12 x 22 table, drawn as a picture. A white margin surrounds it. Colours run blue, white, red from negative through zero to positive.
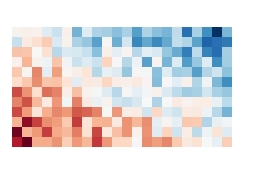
Mirror symmetry: none. Stripes: none. Slope: up to the bottom left. Ninth with the highest average: bottom left. Ninth with the lowest average: top right. Odd rows or columns: none.
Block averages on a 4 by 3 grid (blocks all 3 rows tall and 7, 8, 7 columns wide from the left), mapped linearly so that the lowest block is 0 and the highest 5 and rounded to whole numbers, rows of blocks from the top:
2 1 0 | 3 2 1 | 4 3 2 | 5 4 3
